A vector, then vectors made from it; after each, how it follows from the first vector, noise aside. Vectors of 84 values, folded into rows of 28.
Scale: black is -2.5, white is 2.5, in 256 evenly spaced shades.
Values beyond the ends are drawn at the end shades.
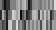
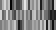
wrapped around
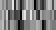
wrapped around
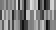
wrapped around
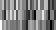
reversed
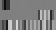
partly zeroed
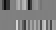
partly zeroed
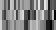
reversed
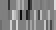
partly zeroed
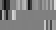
partly zeroed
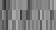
shrunk
